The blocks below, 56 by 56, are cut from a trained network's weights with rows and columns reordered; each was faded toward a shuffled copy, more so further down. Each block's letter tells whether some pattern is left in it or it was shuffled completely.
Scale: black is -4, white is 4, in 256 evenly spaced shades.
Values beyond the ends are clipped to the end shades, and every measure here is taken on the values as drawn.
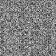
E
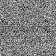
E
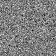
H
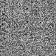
E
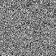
E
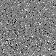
H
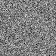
H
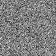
H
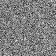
H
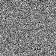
H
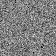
H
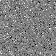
H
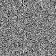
E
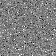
H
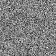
H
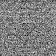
E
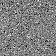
H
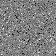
H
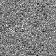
E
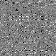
E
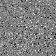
E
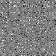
E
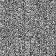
E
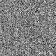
E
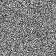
H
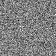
H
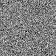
H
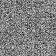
E
